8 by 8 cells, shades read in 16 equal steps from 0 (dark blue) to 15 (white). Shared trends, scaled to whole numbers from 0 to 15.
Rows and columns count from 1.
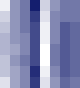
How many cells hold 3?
4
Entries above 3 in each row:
7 7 7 7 7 7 7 7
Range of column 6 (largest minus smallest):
2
